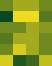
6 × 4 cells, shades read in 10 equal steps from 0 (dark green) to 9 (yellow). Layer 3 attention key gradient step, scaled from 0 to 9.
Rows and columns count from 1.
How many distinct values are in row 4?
3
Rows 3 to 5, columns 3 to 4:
6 5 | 6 4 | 6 4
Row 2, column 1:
0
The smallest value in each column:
0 1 2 3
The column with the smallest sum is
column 1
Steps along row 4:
up same down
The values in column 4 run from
3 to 7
